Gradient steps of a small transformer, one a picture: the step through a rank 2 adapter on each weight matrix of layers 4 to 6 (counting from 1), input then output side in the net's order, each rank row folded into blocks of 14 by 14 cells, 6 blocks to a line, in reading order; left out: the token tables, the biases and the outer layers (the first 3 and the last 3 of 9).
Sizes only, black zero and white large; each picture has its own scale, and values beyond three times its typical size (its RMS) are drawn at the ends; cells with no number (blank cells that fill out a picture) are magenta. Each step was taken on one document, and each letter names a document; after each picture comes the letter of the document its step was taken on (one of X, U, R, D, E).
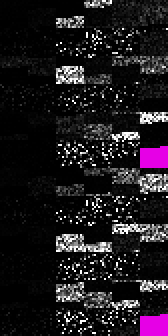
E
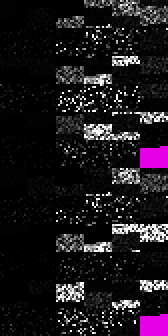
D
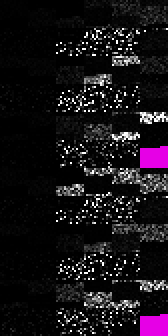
D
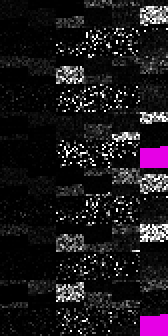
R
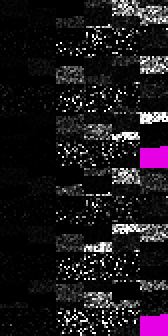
E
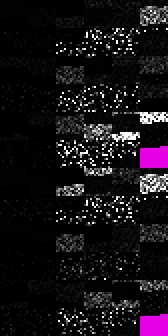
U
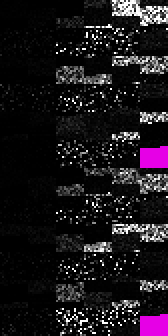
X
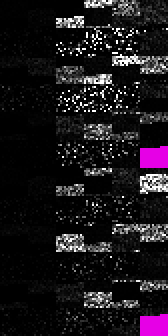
E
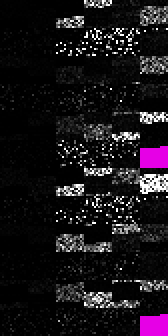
U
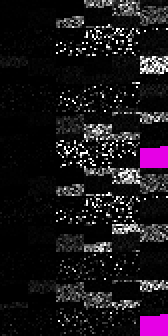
U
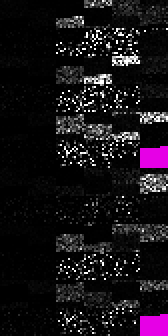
R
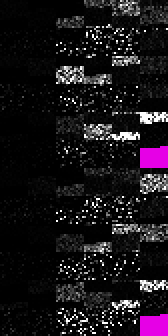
D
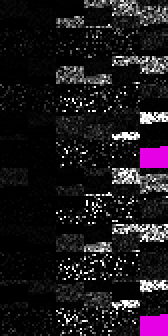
X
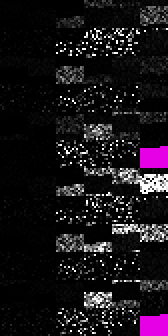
U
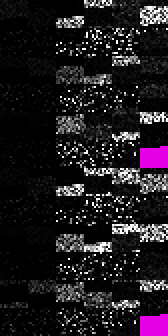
U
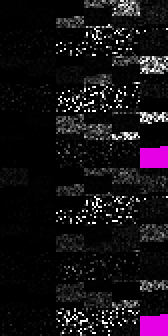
X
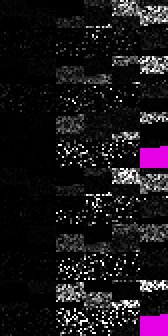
X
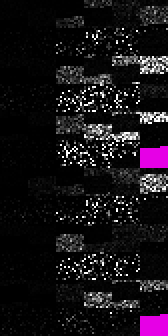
R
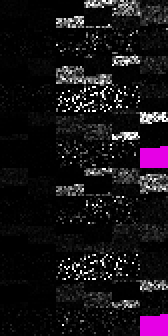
E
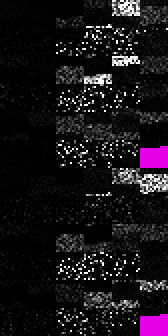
D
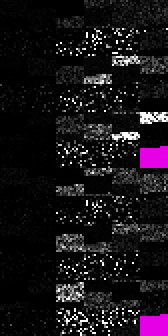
E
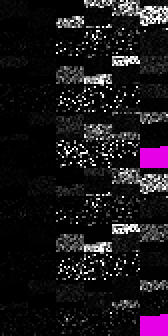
D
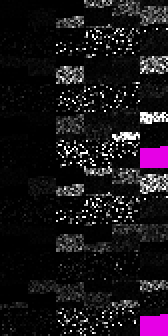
D
